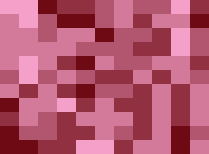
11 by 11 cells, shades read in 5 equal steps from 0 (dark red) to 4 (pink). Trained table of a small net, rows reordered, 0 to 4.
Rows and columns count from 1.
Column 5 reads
1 0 3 2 0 2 0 1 3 1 4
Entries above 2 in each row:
4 5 5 5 6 4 4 6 6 2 5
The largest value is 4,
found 11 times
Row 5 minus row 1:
-1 0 3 0 -1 1 -1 0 1 -1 0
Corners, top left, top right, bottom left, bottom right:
4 1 0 3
